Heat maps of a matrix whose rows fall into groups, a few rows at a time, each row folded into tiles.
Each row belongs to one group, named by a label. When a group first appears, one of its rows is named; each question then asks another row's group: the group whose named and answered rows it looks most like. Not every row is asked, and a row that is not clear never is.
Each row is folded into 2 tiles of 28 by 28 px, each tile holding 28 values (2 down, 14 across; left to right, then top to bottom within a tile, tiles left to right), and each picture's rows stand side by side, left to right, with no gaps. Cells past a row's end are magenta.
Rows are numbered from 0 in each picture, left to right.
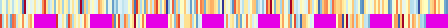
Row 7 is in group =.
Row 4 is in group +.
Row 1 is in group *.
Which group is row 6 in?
=
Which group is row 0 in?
*
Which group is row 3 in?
=
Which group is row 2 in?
*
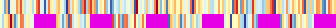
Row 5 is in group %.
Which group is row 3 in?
%
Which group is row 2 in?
*
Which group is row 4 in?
+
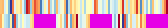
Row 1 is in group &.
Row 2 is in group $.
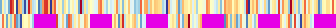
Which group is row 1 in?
*
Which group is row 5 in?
+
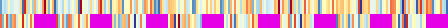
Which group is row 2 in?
&
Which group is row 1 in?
*
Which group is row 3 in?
=
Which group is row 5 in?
+
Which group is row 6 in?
%
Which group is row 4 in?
$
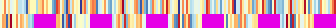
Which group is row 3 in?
&
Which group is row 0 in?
=
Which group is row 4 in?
&
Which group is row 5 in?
$
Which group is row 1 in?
=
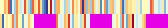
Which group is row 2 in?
&
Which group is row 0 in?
&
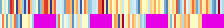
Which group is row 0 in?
+
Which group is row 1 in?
+
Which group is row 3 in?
&
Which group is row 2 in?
=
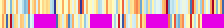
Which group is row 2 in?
$
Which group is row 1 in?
%
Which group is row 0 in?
=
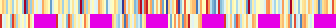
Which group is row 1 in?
*
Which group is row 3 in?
&
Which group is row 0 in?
*
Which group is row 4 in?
*
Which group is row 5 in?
+
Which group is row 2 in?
=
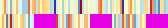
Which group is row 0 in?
=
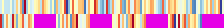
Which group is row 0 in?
*
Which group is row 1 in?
&
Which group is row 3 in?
=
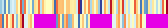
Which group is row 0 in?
*
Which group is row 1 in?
%
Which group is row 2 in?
$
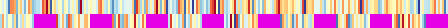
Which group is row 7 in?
=
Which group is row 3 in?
+
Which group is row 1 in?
*
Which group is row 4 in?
$
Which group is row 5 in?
%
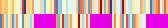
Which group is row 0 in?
%
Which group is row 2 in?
+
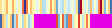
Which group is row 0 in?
%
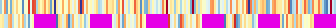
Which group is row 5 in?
&
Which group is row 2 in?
$
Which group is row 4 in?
%
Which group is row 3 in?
*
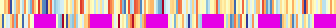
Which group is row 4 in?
&
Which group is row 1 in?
$
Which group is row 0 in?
&
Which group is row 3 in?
+
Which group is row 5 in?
%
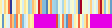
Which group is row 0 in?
&
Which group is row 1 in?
*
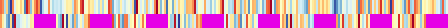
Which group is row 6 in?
*
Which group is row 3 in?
$
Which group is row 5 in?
=
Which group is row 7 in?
&
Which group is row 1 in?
$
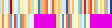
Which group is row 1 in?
=
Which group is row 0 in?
+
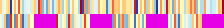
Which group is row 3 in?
$
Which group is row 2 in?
%
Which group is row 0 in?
&
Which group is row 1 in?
*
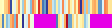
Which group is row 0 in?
&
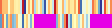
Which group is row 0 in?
%
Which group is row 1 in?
%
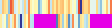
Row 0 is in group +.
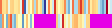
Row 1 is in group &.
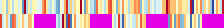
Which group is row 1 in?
$
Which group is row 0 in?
*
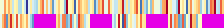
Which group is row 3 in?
+
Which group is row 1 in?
+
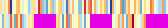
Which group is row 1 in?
=
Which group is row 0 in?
&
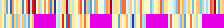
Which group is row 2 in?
+
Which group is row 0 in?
=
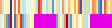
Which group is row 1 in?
%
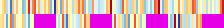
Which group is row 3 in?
$
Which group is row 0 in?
=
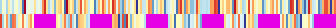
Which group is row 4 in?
+
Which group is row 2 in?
=
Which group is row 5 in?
+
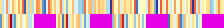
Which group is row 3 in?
%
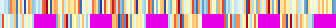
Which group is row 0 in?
+
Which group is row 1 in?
%
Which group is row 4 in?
*
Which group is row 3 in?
$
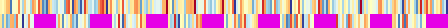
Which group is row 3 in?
$
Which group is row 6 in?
*
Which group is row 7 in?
=
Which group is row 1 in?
+
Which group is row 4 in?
&
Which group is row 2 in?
$
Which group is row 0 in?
&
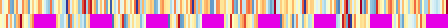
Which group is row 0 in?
&
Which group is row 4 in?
&
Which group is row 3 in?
%
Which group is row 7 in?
$
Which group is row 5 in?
%
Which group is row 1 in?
=
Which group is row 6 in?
$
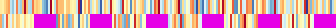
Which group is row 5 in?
*
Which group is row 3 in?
$
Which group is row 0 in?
&
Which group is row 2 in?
+
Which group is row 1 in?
%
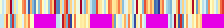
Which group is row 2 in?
&
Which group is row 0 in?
$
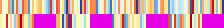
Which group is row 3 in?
*
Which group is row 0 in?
&
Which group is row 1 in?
=
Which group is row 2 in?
%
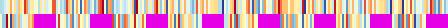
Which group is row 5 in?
%
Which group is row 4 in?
$
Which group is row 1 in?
+
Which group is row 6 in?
=
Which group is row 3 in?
=
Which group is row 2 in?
*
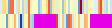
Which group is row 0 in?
+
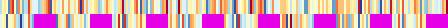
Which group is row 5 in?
=
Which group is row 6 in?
%
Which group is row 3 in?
+
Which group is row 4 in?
=
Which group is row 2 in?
$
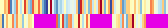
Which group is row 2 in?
&
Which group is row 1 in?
*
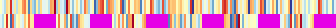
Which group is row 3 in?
%
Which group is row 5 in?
&
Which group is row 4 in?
=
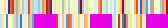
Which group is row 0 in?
+
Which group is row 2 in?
$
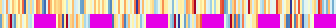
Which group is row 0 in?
%
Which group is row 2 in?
%
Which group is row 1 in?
=
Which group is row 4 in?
$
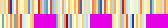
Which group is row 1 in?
%
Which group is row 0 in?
&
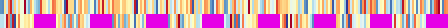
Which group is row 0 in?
$
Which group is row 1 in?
+
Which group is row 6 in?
=
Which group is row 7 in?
+
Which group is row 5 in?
=
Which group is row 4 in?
$
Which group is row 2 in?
%
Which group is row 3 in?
%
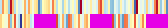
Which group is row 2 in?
*
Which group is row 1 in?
*
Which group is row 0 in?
+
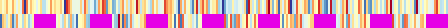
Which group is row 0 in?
%
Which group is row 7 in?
*
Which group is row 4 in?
*
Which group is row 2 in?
$
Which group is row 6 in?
$
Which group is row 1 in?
+
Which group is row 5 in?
&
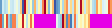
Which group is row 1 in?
$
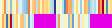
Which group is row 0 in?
=
